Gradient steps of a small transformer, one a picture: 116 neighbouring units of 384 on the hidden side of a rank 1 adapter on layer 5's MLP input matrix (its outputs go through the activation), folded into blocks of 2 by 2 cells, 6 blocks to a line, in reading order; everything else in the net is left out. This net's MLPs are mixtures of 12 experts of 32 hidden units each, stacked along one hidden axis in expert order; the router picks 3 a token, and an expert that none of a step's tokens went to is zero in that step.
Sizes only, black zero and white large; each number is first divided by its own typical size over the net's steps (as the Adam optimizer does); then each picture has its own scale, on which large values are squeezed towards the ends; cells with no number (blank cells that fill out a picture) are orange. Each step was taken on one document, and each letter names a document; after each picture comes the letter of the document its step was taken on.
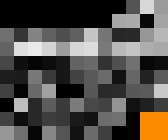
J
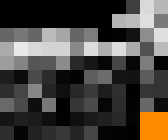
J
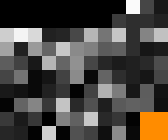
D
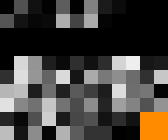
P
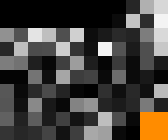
J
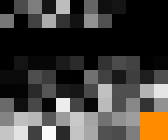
P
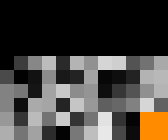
D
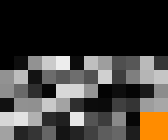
D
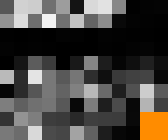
P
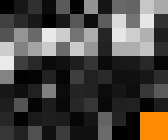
J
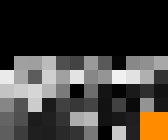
D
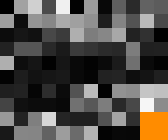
P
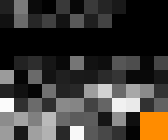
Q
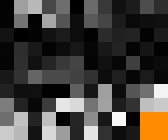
Q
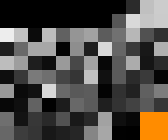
J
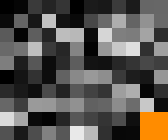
Q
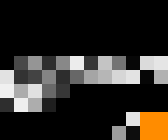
D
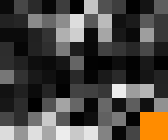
Q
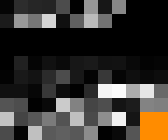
Q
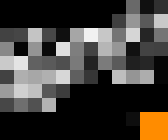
J
